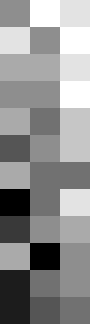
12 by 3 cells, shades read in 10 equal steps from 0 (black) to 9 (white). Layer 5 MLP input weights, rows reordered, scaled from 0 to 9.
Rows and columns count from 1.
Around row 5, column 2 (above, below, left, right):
5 5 6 7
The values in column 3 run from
4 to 9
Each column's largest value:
8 9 9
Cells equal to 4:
6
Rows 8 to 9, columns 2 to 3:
4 8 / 5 6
